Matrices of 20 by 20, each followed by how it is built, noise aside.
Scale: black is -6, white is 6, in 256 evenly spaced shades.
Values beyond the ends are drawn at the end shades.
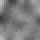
smooth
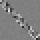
banded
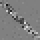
banded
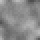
smooth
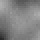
smooth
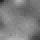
smooth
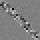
banded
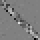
banded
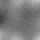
smooth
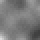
smooth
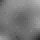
smooth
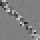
banded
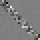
banded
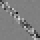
banded
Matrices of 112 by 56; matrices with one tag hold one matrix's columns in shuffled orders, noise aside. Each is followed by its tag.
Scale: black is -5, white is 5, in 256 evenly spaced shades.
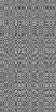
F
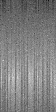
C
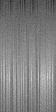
C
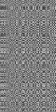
F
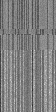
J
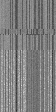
J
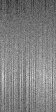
C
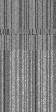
J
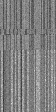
J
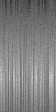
C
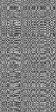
F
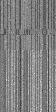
J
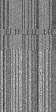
J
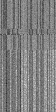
J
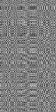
F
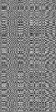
F
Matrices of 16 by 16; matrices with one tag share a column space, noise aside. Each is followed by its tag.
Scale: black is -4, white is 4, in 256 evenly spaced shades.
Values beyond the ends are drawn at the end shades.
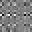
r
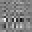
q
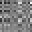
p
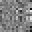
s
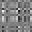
s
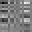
p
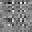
p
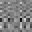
q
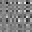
p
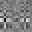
q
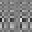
q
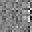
s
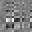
q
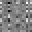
p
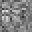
s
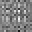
s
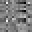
p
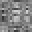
s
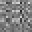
p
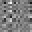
p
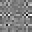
r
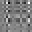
p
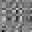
s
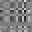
s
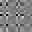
r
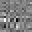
q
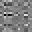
r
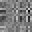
s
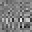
q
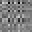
p
